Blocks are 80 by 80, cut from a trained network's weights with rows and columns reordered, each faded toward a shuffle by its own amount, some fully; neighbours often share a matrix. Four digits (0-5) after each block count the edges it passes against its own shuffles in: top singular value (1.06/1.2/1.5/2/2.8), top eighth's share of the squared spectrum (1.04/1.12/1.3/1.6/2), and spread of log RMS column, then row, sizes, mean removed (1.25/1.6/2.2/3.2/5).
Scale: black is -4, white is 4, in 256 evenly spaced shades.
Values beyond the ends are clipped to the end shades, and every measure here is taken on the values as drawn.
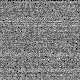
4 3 0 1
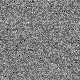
1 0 0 0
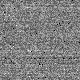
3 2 0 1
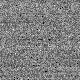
2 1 0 0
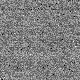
2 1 0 0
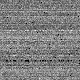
4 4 1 2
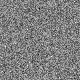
0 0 0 0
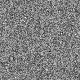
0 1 0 0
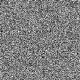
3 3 0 1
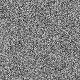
2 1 0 0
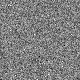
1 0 0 0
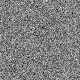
0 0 0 0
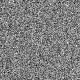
0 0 0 0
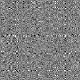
4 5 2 3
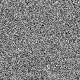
2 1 0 0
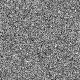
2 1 0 0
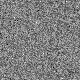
0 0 0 0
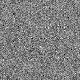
3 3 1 1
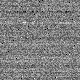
3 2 0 1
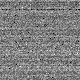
4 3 0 2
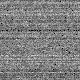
4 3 1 2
